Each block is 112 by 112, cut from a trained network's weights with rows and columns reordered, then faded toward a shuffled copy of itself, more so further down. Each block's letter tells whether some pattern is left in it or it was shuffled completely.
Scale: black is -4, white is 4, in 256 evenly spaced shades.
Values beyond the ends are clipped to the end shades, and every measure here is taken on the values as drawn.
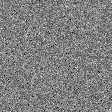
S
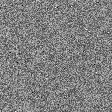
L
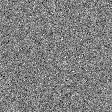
S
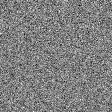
S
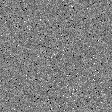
S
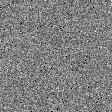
S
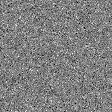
S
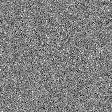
S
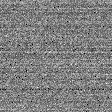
L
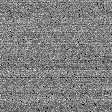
L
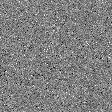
S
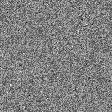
L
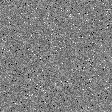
S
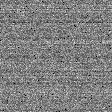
L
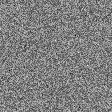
S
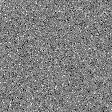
S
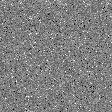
S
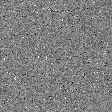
L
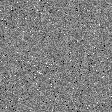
L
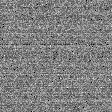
L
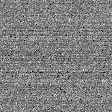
L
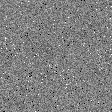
S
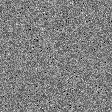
S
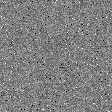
L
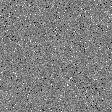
S
